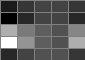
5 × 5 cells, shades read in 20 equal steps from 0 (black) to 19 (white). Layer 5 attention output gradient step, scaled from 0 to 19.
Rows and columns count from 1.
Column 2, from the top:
4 3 9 11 5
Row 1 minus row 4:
-17 -7 -2 -1 -9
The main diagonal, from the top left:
2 3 7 6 4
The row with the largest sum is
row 4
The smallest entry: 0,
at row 2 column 1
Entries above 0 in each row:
5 4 5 5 5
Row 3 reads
13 9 7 6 10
